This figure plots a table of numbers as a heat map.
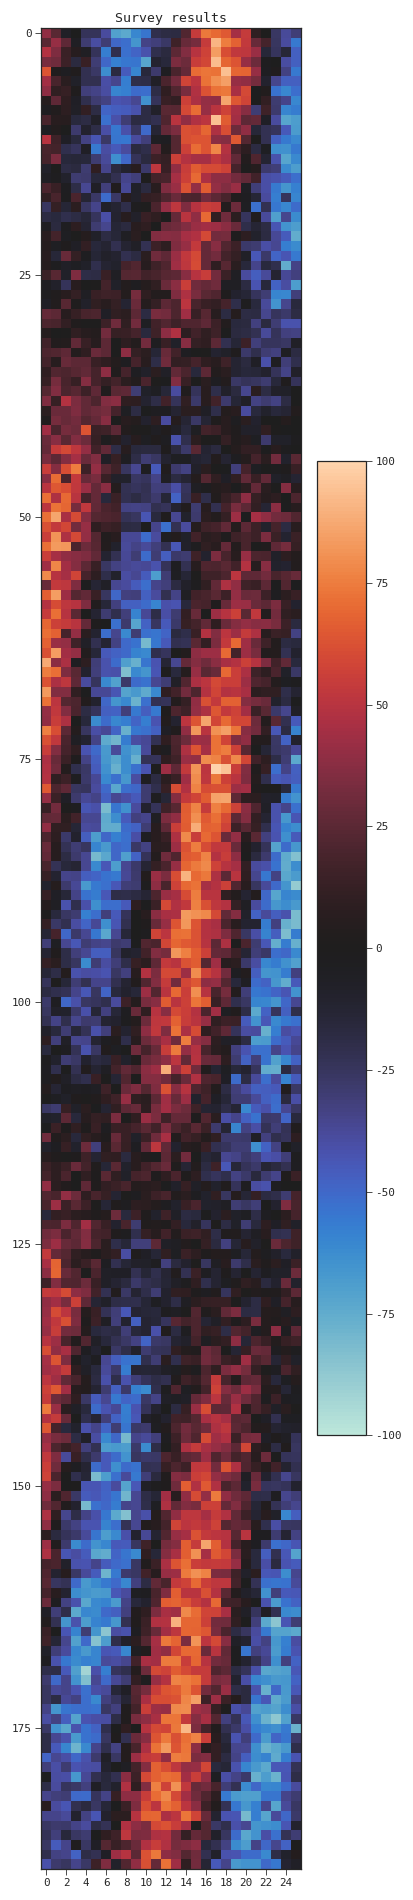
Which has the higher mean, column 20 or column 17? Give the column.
17
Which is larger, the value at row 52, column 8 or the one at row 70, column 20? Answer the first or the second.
the second
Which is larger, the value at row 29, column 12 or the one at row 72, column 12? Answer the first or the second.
the first
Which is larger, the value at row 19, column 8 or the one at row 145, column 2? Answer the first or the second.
the second
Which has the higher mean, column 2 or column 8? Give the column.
2
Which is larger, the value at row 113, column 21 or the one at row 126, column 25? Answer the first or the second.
the second
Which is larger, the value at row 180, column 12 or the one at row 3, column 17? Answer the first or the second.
the second
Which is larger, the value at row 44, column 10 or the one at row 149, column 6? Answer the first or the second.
the first
